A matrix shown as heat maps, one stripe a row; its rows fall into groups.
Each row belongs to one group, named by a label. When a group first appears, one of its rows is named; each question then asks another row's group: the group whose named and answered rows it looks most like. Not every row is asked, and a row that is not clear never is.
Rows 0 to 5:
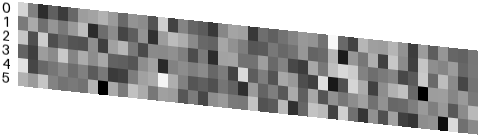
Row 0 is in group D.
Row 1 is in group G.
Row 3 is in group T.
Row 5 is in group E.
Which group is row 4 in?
D
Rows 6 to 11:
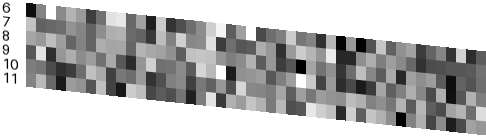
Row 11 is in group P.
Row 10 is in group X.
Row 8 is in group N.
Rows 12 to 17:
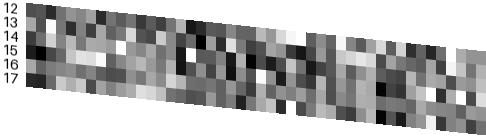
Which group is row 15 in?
X
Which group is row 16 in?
D
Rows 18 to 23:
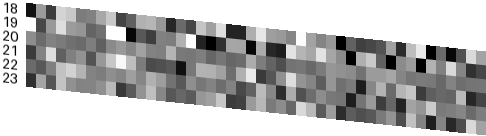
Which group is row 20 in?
D
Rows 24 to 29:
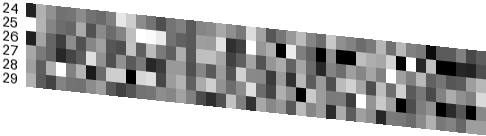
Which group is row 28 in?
N
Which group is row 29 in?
D
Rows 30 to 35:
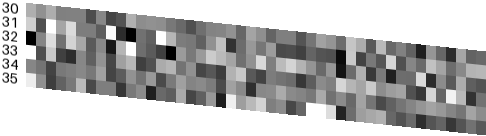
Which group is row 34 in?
D
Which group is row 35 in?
P
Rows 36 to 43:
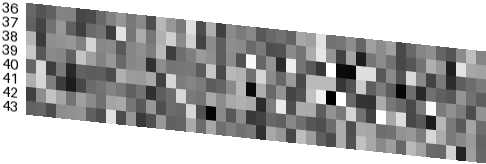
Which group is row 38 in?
T
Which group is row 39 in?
P
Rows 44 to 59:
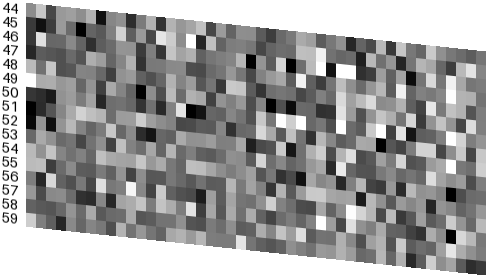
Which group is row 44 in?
G
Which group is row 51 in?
X
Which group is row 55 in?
P
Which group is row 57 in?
E
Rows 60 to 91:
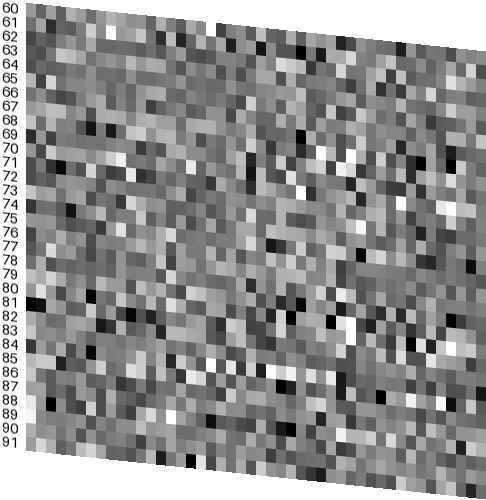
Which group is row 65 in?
T
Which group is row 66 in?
X
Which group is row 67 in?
N
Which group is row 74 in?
X
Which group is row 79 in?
N
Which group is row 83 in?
T
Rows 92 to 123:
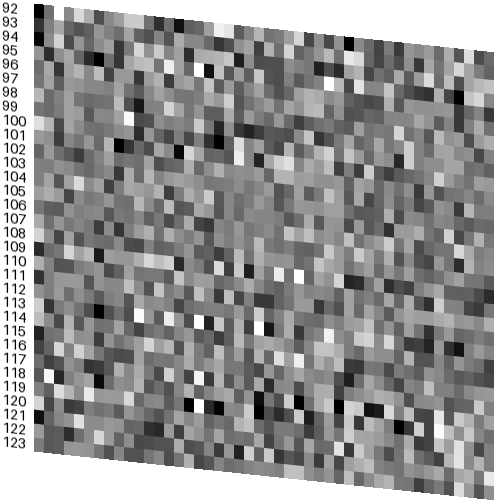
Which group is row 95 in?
E
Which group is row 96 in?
G
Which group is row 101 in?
D
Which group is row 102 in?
X
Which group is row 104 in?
G
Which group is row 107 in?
E
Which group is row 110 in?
G
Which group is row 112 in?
E
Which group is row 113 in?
E
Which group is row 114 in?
P
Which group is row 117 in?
E
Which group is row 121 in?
T
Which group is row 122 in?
X
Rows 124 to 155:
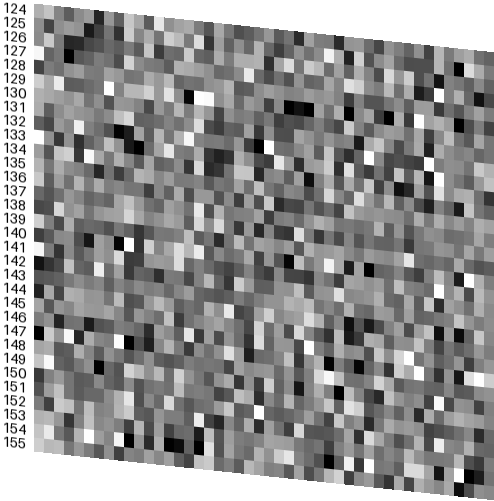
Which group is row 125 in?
E
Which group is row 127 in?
G
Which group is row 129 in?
N
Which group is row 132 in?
D
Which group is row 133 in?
D
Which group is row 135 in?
E
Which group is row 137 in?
E
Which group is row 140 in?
E
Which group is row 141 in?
D
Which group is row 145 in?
T
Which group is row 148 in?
P
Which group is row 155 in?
N
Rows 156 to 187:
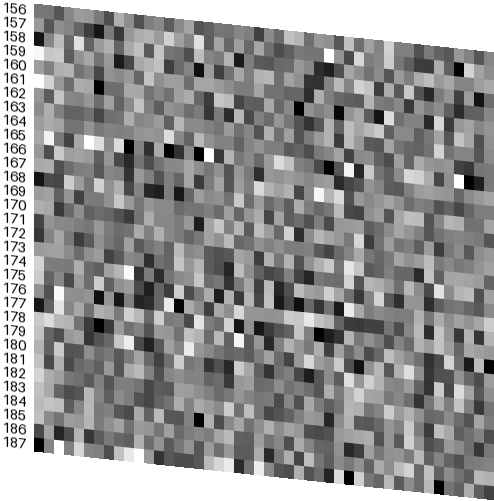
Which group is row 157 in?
E
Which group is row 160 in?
N
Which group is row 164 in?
N
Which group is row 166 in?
D
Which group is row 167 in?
P
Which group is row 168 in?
T
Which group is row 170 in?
P
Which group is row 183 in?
G
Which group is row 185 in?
T
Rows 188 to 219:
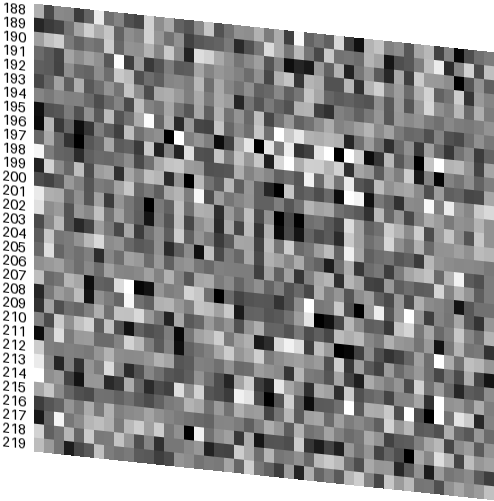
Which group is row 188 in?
T
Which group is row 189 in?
X
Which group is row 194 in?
E
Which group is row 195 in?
X
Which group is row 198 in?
D
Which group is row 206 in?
N
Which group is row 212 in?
T
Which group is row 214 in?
G
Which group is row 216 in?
X
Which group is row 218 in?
P
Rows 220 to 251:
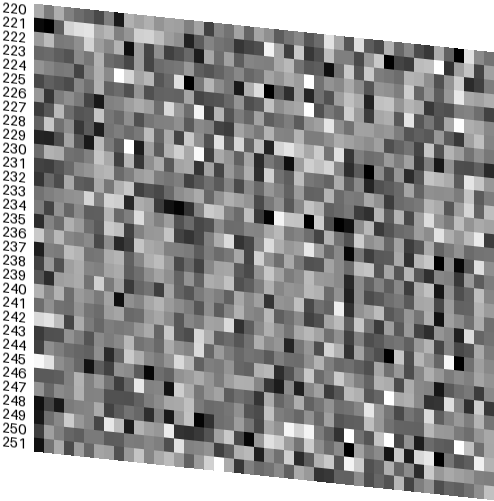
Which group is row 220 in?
E
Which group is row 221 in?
X
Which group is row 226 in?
E
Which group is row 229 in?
E
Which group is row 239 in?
T
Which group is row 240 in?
E
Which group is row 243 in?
E
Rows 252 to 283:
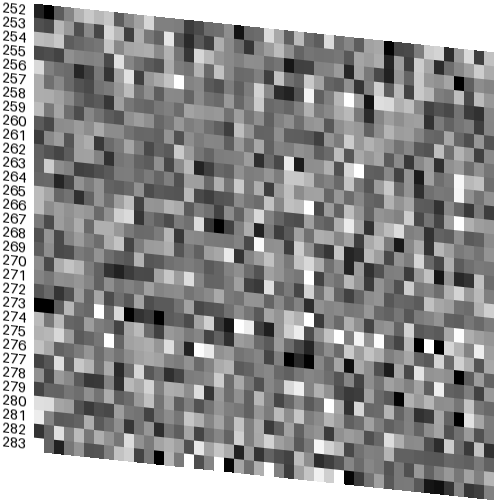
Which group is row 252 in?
X
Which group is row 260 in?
T
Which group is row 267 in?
T
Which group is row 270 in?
D
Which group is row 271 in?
N
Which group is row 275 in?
N
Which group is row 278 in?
E
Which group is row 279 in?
X
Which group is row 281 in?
P
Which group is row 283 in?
P
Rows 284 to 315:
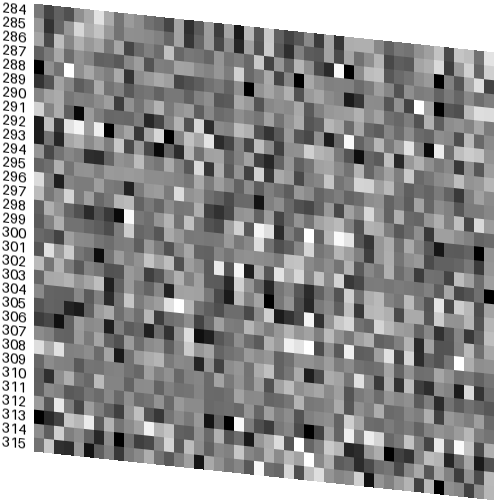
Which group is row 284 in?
X
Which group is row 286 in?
T
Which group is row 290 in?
E
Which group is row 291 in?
G
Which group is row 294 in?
E
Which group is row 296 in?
D
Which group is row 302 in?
G
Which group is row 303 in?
G
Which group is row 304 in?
D
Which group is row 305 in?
X
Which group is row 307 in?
G
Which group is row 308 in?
E
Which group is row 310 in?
T
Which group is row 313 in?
X
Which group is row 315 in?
P
